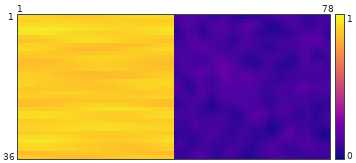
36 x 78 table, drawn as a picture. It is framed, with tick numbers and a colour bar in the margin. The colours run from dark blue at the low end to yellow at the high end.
It is made of 1 by 2 panels. Panel 1,1: very high, streaked across, faint in contrast. Panel 1,2: very low, blotchy, faint in contrast.
